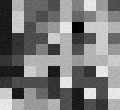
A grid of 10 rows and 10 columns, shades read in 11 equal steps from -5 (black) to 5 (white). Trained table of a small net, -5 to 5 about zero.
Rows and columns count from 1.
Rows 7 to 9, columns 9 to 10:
4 2 / -2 2 / -2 4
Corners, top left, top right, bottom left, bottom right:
-4 -2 4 2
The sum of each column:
-23 -8 -3 -3 -8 16 -22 6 11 13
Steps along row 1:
up down same down up down up down down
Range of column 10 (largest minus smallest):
6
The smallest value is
-5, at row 3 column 7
